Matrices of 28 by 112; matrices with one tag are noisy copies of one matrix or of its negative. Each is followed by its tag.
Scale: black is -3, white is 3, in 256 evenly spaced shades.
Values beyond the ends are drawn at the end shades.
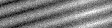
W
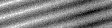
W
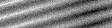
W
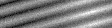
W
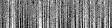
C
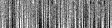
C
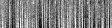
C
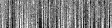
C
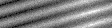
W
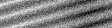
W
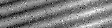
W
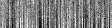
C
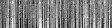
C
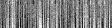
C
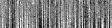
C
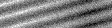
W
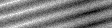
W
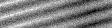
W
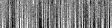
C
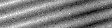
W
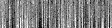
C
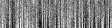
C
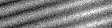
W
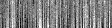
C
